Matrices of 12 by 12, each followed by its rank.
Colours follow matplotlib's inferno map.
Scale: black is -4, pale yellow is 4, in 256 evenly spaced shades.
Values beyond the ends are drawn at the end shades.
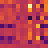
two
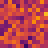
full rank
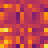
two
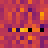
two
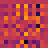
two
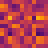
two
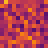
full rank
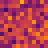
full rank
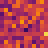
full rank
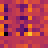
two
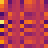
one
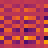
one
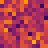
full rank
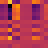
one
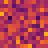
full rank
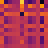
two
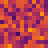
full rank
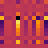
one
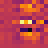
two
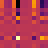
one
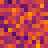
full rank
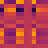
one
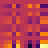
one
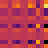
one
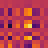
one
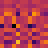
two
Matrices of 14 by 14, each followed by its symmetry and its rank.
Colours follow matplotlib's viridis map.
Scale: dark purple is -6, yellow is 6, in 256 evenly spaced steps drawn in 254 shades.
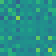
symmetric, rank three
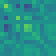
symmetric, rank three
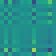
neither, rank one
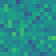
neither, full rank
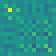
symmetric, rank three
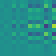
neither, rank one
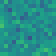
neither, full rank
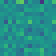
neither, rank two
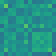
symmetric, rank three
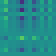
neither, rank one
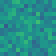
neither, full rank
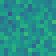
neither, full rank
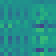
neither, rank two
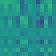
neither, rank two
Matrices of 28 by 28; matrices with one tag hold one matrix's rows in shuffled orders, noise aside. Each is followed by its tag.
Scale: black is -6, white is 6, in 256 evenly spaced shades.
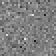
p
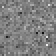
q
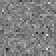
q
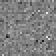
q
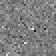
p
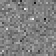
p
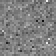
q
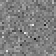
p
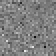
p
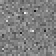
p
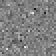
p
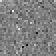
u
